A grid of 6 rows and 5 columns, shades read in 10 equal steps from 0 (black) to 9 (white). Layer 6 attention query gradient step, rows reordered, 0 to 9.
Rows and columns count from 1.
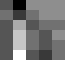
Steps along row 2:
down up up same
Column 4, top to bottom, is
5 5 4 3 3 2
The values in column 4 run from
2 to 5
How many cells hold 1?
0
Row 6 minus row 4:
0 2 -1 -1 -1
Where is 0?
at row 1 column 2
